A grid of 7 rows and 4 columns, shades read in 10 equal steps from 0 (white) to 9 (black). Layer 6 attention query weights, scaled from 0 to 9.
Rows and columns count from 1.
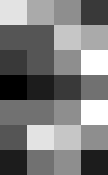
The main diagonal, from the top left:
1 6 4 5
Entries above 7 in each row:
0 0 0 2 0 0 2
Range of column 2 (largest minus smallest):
7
